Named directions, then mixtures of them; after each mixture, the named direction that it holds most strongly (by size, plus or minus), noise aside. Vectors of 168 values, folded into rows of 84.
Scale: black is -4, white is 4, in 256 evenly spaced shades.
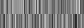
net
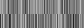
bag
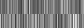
bag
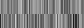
bag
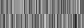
net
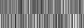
bag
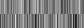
net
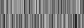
net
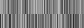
bag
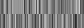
net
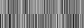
bag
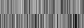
net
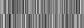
net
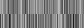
bag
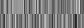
net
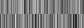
net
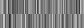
net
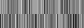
bag
